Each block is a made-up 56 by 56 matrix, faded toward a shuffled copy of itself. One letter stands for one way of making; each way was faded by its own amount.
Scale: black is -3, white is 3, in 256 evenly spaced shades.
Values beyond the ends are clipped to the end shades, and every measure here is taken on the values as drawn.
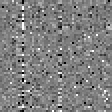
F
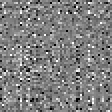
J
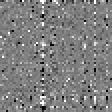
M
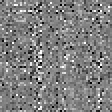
J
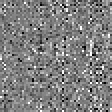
F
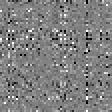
M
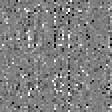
J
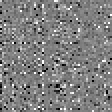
J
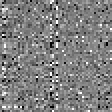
M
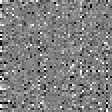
J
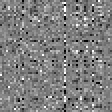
M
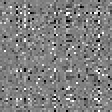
M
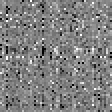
J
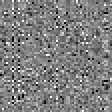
F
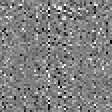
J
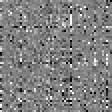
M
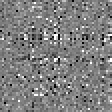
J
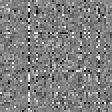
M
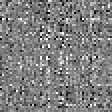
M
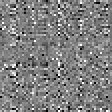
F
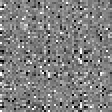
J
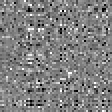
J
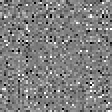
J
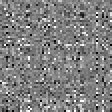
M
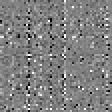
M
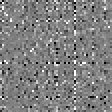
M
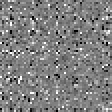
J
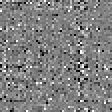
J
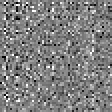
F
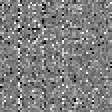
F
